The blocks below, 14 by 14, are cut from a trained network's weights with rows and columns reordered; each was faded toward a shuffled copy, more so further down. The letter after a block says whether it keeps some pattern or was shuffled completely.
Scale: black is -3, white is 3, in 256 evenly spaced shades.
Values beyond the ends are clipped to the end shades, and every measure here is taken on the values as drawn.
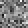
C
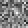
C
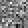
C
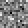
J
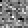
J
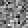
J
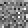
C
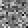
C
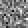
J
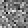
J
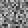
J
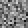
J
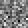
J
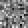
J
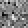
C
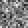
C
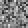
J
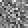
J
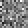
C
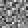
C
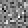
C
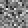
C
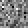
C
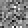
J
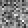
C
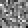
J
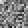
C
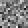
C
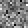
J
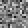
J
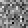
J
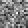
C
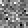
J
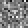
J
